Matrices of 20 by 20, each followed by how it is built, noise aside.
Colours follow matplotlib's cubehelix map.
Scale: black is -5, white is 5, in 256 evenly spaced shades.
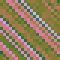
Toeplitz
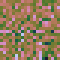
low rank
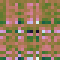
low rank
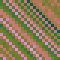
Toeplitz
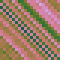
Toeplitz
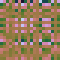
low rank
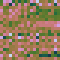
low rank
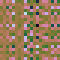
low rank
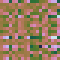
low rank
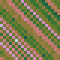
Toeplitz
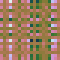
low rank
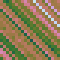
Toeplitz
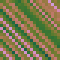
Toeplitz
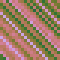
Toeplitz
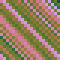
Toeplitz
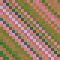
Toeplitz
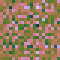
low rank
